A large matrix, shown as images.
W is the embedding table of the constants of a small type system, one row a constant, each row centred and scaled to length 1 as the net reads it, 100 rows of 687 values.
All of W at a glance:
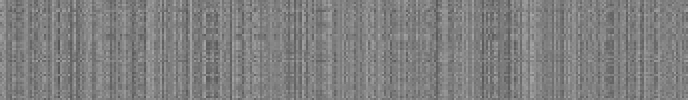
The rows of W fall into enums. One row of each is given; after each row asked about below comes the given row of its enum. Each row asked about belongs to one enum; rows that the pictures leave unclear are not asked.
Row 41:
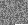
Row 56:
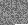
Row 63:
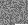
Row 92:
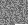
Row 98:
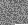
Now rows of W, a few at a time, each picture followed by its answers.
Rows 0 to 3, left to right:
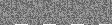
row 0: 56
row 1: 41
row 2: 56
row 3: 92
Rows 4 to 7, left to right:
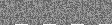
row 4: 41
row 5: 41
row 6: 63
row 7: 56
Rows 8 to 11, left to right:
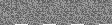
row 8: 56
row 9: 98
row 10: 98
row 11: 98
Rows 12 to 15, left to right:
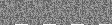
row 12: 41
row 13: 41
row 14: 92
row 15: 92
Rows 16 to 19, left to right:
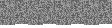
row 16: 41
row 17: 63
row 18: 41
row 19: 41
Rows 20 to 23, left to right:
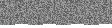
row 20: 41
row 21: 63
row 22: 98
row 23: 92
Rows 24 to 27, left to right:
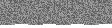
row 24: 98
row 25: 63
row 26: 56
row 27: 98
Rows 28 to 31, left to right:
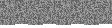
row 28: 41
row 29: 63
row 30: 41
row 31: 63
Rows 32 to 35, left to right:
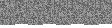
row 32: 41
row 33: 92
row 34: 56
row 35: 56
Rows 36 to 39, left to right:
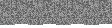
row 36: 56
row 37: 41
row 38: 56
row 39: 41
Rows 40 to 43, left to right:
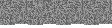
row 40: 63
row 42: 63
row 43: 63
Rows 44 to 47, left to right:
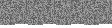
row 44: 63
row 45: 92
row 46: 41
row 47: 63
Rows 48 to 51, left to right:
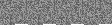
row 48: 63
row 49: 63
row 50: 92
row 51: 56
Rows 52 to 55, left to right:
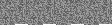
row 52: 92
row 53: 92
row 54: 98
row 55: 92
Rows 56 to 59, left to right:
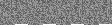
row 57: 98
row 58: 92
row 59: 92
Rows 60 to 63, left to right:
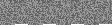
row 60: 98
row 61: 98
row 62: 41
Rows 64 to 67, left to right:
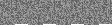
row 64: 56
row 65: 63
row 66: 41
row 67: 92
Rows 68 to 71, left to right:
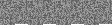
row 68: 63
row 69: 41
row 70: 41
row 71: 63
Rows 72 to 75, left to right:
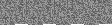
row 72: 92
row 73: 92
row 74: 56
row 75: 98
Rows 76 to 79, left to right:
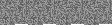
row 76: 92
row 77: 92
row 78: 63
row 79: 63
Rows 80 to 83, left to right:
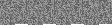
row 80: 63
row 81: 92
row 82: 92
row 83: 41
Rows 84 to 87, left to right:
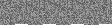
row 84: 63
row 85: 56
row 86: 56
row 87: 92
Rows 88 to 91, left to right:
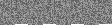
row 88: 56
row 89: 92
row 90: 41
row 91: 98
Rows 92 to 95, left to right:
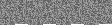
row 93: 41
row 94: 92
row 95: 98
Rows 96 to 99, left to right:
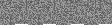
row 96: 63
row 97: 63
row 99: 56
